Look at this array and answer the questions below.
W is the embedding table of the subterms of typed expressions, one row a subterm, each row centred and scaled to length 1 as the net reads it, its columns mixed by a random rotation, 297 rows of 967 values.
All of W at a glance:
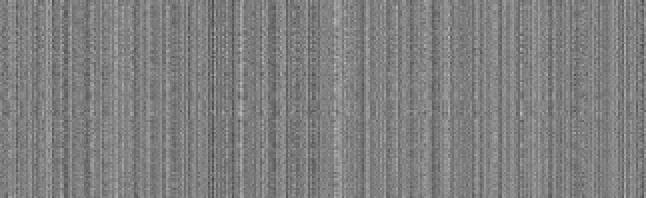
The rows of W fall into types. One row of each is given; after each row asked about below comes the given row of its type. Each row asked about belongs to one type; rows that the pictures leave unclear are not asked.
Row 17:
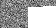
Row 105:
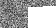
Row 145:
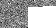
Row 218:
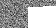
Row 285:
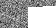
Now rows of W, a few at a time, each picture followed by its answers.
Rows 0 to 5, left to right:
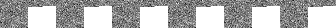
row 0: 145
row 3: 145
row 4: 105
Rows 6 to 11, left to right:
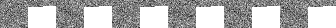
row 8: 105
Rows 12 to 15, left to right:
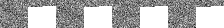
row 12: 105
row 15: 285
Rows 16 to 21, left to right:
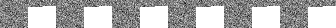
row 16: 105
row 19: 285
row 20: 218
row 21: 285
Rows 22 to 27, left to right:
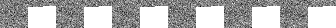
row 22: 218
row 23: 285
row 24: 17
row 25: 218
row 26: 145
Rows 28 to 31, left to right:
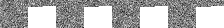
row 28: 105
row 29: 105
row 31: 218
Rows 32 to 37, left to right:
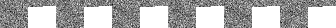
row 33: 105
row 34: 17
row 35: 105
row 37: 145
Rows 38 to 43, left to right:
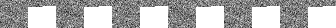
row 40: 285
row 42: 285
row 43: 285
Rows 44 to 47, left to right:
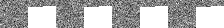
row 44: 285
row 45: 105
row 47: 145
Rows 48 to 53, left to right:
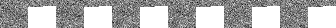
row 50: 145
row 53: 17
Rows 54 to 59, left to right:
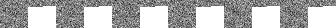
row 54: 285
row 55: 285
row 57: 218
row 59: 17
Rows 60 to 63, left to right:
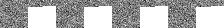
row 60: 105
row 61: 145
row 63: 218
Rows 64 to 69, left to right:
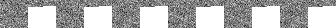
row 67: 285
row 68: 17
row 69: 145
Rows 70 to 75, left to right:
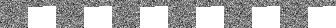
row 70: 105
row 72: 105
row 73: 105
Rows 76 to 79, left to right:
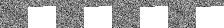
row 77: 218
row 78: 17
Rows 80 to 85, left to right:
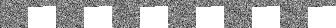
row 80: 17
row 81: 17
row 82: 105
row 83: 285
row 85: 105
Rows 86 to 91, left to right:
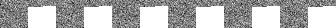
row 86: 17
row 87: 285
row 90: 145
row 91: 17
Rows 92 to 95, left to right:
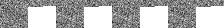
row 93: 285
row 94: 285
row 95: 285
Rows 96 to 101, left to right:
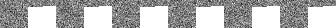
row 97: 105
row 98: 285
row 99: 105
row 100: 145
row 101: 218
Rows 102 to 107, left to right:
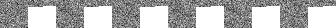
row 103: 105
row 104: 218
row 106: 105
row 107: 218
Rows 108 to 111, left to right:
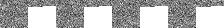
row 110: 145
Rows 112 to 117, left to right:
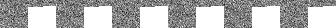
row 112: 218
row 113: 145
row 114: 218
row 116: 17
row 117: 218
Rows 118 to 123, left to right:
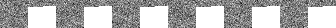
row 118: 218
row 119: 145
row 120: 285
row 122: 285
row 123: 105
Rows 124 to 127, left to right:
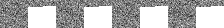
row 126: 218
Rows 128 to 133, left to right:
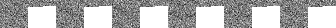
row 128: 218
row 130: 17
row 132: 218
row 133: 105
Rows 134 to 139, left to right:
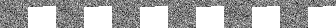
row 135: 105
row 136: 218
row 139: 285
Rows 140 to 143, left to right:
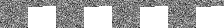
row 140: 105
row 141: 17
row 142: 105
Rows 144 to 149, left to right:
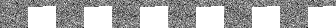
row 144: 285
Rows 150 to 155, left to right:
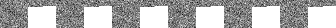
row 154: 285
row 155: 218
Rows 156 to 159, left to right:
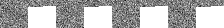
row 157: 105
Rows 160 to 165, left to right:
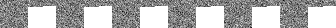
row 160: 218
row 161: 218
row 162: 218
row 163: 17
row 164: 285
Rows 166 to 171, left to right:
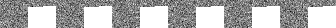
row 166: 218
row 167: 218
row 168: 105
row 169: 285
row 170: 105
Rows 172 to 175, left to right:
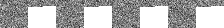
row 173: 105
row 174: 17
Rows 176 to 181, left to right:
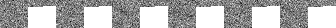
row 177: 285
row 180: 285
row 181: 17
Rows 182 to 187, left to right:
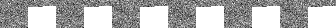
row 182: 145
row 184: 105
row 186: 145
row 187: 105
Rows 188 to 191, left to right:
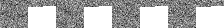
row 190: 218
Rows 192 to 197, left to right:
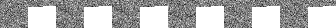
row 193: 105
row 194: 105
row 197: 218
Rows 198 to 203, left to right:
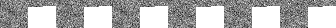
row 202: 17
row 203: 145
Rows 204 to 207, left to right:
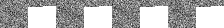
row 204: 17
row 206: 17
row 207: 105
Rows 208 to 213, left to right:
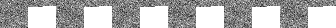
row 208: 145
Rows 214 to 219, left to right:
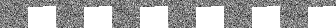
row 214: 218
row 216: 105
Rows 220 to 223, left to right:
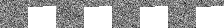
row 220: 218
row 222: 17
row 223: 285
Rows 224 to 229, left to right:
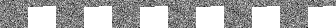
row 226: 105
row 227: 105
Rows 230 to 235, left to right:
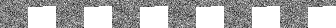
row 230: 17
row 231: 145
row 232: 105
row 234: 17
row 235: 105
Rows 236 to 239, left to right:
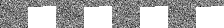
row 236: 17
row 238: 285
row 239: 218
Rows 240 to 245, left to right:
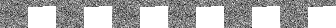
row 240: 145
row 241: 17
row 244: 145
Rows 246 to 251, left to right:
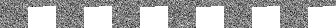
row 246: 218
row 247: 218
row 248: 285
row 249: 145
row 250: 218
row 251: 218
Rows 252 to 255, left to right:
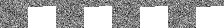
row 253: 218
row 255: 145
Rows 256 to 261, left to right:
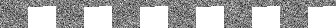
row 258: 145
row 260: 285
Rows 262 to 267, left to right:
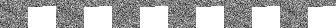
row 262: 105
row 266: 17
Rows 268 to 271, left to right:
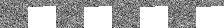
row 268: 218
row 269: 145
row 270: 17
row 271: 145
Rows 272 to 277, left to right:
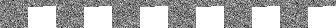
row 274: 145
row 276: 17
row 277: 285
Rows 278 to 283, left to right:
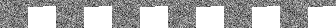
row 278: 218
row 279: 285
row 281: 145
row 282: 218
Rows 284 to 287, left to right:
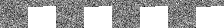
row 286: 218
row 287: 145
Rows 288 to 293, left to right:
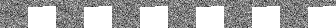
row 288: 145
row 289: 105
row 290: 218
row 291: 17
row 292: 105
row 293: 218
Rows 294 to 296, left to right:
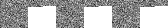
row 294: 17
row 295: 105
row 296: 105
